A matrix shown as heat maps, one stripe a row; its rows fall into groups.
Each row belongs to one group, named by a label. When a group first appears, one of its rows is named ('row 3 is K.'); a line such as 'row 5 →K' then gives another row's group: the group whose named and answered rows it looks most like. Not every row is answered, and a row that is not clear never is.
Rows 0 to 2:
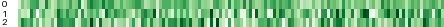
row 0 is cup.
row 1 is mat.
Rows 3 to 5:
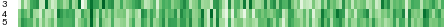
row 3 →cup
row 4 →mat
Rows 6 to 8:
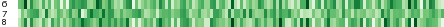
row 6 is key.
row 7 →cup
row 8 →key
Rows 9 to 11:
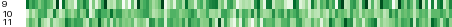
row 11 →mat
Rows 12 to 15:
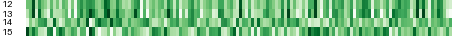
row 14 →cup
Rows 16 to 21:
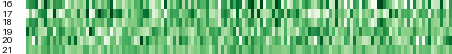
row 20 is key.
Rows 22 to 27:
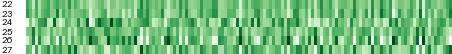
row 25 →key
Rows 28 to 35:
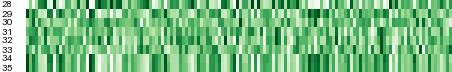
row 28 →cup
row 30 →key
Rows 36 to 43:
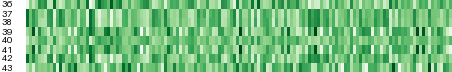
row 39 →key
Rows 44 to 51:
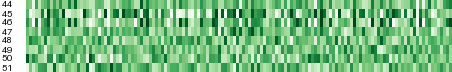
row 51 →cup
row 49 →mat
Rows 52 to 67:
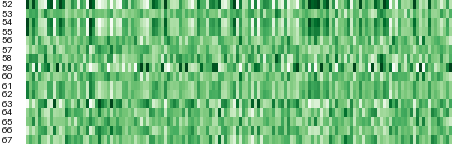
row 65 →key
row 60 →key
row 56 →key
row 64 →mat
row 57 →cup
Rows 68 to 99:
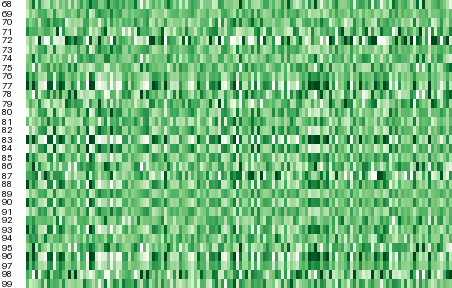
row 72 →mat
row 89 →cup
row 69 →cup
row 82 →cup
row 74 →key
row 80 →cup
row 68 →key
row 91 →cup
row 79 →mat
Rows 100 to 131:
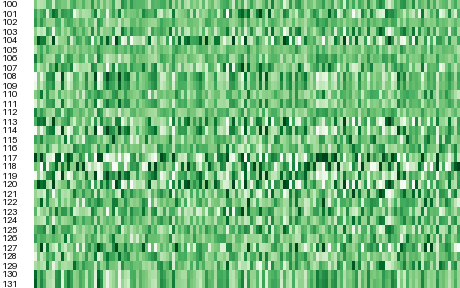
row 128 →cup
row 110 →key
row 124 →mat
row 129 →mat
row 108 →cup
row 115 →key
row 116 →mat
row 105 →key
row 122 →key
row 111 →cup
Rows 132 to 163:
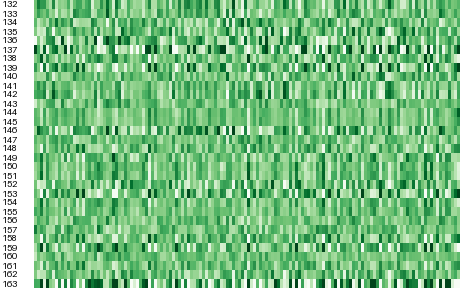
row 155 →key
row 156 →mat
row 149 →key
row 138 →key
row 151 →key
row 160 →cup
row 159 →key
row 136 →cup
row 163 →key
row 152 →mat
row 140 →mat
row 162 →mat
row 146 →mat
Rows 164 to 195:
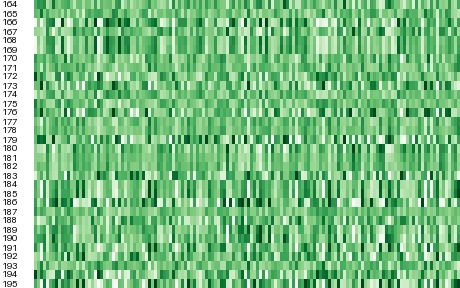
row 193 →key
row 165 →key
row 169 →cup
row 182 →mat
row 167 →mat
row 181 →mat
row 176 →key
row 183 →key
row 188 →mat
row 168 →cup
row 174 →cup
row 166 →cup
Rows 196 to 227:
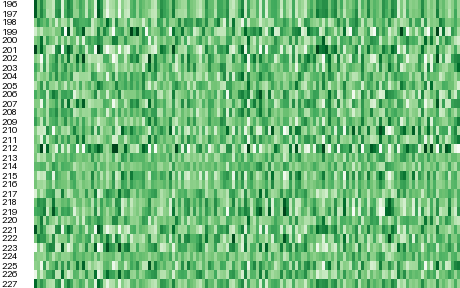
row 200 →key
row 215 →mat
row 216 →mat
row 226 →cup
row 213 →mat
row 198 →mat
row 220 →key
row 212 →key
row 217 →cup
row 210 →mat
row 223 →cup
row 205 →key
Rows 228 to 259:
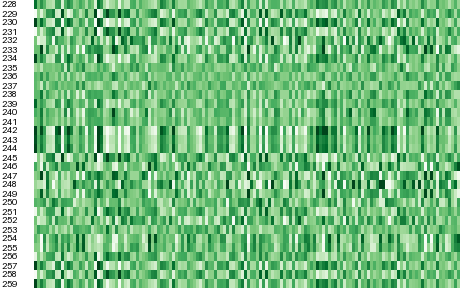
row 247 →key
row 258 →cup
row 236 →key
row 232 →mat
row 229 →cup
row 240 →key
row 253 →mat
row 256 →cup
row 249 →key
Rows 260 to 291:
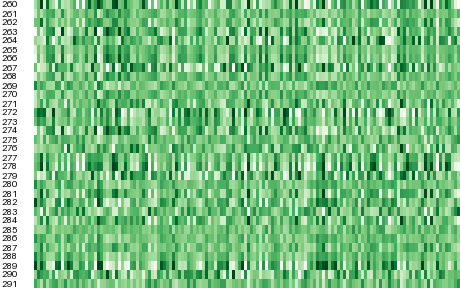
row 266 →cup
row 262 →key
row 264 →mat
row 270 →cup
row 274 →cup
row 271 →key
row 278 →key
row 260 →key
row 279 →mat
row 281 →key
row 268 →cup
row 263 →cup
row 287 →key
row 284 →key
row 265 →cup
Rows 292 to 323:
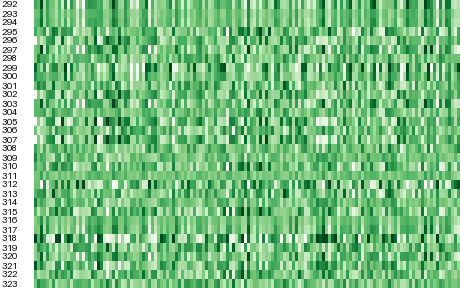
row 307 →cup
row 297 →key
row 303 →key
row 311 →key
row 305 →cup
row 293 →key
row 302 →cup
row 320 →key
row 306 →mat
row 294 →key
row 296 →cup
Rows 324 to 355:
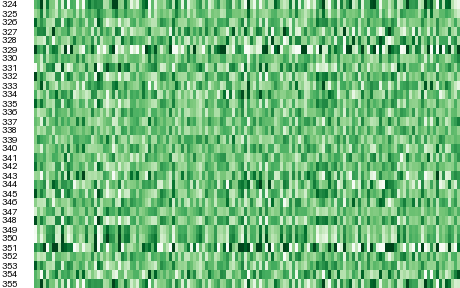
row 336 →mat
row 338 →mat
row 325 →key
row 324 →key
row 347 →cup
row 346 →mat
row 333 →key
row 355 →key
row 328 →mat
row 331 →cup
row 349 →cup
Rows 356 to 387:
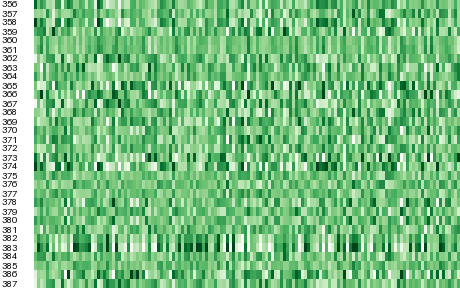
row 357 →mat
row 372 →mat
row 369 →mat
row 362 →cup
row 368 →mat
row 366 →key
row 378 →key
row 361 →key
